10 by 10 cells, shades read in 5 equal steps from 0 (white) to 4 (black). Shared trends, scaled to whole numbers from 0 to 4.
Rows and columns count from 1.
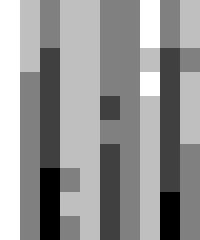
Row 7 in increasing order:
0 1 1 1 2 2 2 3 3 3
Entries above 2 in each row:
0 0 2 2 3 2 3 3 3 3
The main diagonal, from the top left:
0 1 3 1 1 2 2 1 4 2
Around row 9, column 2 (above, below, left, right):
2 2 0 4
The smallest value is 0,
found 13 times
